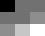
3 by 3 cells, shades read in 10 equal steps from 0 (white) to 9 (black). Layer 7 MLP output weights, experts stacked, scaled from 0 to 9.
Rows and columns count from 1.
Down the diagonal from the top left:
9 5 0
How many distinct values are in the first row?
2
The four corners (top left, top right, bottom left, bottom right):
9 5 4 0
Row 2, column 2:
5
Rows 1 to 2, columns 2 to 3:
5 5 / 5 4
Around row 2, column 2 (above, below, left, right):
5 2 5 4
